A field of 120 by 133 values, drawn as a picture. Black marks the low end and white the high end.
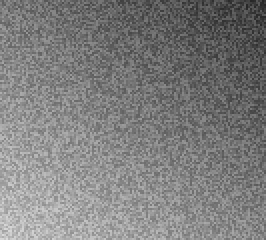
Values rise toward the bottom left. The ninth with the lowest average is the top right. The bottom left is the ninth with the highest average. Fine speckle covers the field. No regular stripes run through it. The values follow a bell shape.
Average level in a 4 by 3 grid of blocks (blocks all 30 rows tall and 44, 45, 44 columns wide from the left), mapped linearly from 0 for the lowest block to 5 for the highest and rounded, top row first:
2 1 0 / 3 2 1 / 4 3 2 / 5 4 3
